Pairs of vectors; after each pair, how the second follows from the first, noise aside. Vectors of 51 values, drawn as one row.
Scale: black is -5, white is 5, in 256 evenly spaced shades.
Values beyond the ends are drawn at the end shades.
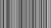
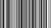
scaled up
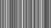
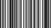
scaled up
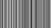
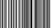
scaled up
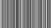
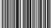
scaled up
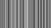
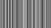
reversed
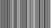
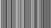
reversed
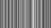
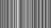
reversed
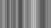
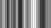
scaled up
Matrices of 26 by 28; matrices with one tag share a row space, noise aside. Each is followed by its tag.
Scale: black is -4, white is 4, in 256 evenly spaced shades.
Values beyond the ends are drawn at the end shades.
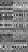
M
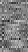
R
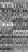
M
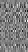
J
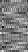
R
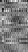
R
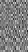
J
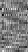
R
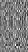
J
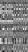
M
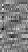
R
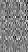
J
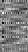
R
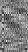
R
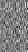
J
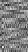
R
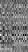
M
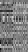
M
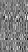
J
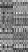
M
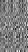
J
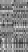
M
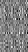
J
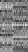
M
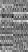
M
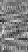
R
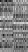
M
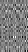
J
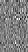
J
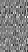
J
